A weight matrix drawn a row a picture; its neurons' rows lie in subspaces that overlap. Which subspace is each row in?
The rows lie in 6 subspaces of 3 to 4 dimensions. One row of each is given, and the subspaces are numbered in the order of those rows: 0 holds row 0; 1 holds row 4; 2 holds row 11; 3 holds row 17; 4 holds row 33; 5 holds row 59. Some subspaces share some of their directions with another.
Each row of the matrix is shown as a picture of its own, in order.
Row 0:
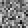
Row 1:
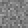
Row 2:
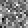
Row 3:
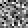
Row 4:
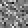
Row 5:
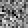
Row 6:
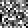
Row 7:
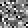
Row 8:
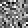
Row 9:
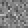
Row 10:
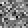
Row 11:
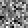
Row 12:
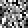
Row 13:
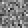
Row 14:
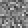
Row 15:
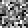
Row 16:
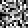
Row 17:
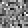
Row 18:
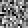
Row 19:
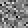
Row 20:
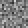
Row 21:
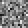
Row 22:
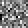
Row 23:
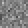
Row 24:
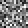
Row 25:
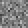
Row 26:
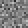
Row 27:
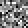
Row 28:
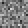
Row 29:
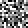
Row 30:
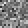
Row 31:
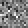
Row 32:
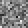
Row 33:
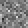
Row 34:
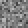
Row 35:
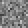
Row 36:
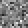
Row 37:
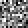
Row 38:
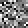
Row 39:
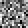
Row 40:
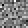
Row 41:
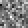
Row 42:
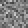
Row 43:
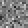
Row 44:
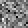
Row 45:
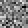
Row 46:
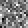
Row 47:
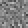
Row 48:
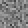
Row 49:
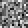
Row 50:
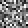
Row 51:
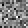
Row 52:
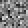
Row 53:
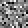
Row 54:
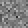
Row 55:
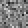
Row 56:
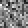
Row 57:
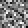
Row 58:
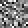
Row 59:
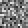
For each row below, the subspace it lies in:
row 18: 5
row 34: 4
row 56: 3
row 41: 3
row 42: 0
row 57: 0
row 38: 3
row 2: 4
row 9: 0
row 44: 4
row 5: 5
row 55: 3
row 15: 1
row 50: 2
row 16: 2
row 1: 5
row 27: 2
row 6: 0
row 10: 3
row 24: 2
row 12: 4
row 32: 1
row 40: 5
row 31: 0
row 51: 5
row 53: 3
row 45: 2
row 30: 5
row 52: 3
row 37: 4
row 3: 3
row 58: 3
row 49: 5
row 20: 5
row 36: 1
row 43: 2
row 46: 4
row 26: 5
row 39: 0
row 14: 2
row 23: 2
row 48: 2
